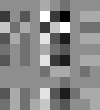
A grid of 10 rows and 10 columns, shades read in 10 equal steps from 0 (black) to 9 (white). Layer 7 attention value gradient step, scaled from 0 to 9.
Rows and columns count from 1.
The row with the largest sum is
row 3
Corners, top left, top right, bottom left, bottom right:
5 5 4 6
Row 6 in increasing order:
1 2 3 4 5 5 5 6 6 8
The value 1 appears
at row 4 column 7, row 6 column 7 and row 9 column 7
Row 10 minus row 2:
2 1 1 1 -2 2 3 0 -1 0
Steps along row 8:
same same same same same down up same same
